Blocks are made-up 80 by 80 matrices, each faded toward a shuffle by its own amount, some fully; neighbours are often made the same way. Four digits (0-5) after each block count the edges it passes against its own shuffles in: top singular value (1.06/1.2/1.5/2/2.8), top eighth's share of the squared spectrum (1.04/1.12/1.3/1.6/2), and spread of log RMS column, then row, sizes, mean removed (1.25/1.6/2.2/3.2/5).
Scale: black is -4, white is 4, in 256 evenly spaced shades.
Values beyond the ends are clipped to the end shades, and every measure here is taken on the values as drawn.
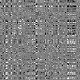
5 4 3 3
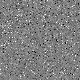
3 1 0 0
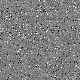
0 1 0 0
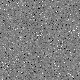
0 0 0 0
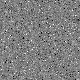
0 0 0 0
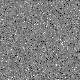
0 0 1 0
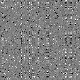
4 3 2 2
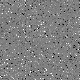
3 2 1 0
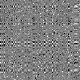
5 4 3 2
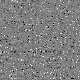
3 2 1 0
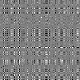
5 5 4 4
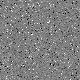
1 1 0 0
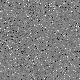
1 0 0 0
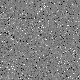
2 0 0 0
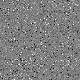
3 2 1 0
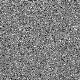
0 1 0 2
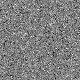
0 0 0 0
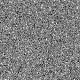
0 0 0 0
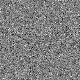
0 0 0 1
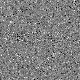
0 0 0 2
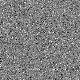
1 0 0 1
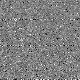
2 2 0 2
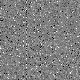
3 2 1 0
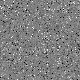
2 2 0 0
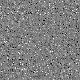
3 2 1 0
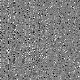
3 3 2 0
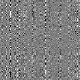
4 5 4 2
